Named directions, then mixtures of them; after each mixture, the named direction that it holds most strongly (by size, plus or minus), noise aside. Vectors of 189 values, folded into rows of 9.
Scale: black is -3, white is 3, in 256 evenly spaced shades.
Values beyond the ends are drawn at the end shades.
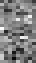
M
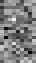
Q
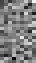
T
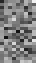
Q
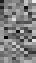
Q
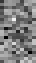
Q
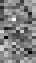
Q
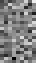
T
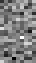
T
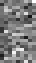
M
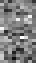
M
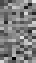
T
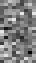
Q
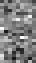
M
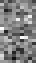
M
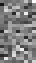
T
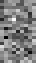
Q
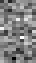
M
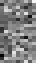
M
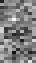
Q
